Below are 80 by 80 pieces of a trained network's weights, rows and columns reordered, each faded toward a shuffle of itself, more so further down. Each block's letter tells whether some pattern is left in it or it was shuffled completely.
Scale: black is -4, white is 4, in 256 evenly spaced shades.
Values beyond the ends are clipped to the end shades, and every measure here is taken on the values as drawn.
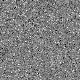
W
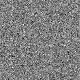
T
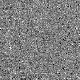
T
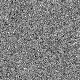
W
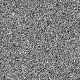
T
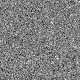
W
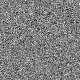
T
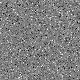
W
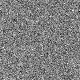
W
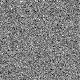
T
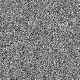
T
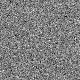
W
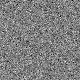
W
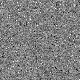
T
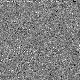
T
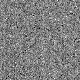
T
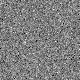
W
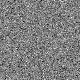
W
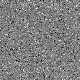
W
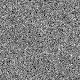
W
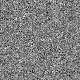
T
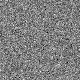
T
